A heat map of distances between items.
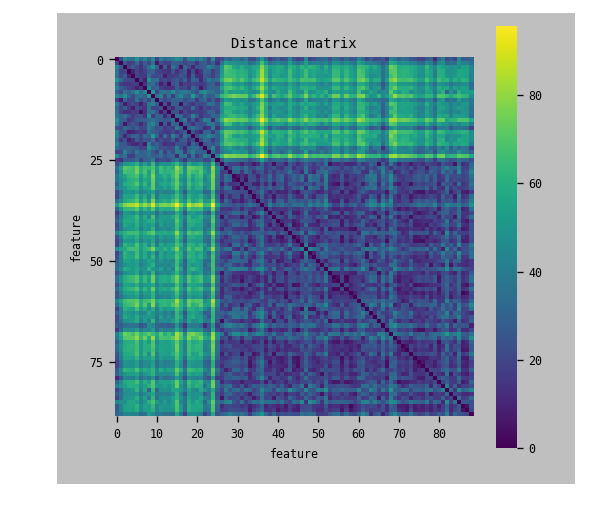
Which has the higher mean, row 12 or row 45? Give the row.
12
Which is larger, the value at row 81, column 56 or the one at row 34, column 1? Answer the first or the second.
the second
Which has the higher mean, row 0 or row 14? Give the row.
14
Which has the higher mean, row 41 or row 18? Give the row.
18
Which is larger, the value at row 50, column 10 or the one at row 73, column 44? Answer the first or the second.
the first
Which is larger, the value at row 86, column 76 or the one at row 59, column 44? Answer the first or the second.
the second
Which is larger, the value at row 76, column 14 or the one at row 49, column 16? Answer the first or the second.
the second
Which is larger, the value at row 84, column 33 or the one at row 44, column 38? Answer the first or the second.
the first
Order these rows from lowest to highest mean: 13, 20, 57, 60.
57, 60, 13, 20
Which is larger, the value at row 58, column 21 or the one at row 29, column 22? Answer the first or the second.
the first
